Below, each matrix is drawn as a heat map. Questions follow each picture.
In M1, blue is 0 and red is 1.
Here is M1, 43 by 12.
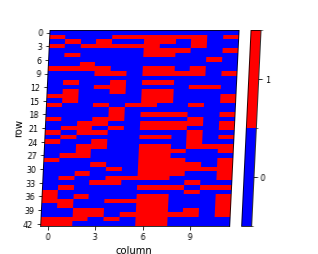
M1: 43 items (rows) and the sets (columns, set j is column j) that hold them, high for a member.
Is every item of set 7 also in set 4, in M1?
no
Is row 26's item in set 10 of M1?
no
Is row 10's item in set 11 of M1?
no
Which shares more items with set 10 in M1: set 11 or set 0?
set 11
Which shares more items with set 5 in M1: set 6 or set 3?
set 6
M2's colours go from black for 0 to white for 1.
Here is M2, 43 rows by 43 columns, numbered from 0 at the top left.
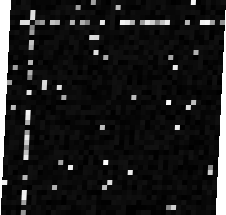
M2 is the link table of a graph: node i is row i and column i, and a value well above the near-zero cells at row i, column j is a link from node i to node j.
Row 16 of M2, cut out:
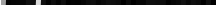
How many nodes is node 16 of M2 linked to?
2
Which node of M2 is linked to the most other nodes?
node 4
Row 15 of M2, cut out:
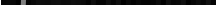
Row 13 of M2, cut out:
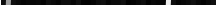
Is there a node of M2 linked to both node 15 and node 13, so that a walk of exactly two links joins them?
no
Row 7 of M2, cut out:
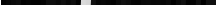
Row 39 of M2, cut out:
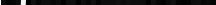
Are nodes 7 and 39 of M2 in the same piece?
no
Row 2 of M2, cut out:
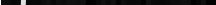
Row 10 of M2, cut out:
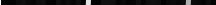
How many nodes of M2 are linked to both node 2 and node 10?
0
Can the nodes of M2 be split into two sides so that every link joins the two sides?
yes
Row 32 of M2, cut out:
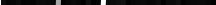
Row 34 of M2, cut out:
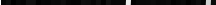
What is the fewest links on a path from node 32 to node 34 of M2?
4
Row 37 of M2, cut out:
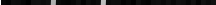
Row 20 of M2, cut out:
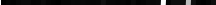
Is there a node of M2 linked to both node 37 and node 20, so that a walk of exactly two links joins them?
no
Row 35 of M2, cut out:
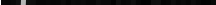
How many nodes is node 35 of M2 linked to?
1
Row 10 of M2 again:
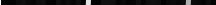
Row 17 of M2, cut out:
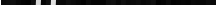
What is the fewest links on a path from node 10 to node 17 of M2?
1
